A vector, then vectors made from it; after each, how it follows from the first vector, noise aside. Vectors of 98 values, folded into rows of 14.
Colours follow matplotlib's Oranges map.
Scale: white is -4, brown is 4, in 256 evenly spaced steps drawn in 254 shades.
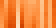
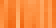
shrunk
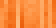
shrunk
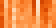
reversed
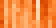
reversed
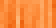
shrunk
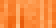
shrunk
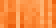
shrunk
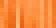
shrunk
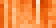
reversed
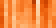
reversed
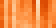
reversed
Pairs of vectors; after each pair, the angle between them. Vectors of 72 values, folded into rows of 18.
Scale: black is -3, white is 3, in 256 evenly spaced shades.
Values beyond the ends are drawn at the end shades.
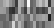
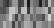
nearly opposite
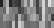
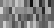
partly opposed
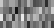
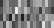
nearly opposite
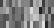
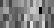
nearly parallel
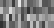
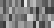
partly aligned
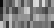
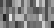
partly aligned
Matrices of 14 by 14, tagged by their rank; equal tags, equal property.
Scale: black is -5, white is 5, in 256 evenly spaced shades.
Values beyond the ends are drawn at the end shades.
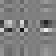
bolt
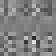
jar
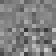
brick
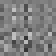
jar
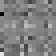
brick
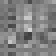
jar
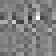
brick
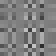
bolt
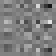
jar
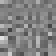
brick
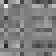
jar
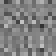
brick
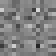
brick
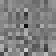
brick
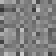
jar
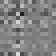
brick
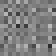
jar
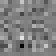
jar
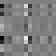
bolt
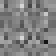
jar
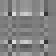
bolt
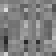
jar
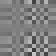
bolt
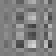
bolt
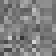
brick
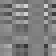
bolt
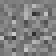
brick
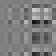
bolt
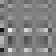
bolt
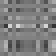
bolt
